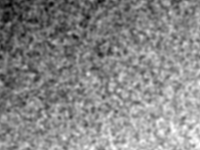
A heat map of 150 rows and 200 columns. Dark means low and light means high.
Slope: up to the bottom right. Ninth with the highest average: bottom right. Odd rows or columns: none. Mirror symmetry: none. Grain: blotchy. Lone odd cells: none. Ninth with the lowest average: top left.
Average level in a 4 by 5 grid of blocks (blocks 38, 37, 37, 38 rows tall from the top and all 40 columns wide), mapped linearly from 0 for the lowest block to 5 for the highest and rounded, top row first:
01123
12233
22344
33445
